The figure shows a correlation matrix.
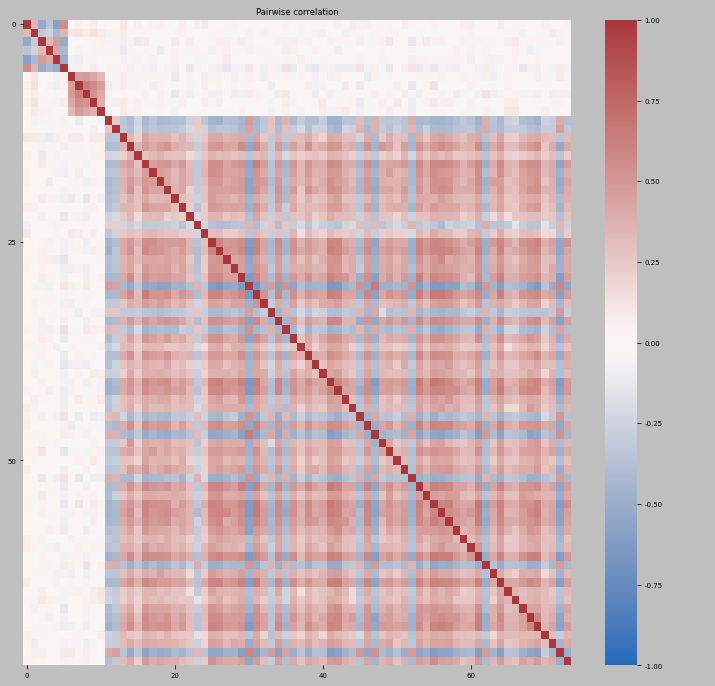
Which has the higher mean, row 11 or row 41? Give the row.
41
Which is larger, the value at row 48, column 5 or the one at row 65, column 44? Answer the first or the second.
the second
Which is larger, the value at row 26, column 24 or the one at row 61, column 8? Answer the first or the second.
the first
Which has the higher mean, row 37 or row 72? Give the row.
37
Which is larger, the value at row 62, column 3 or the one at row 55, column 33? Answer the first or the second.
the first
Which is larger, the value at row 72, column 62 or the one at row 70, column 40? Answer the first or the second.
the first
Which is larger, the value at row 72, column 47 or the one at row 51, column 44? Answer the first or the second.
the first
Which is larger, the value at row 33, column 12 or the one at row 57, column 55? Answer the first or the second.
the second
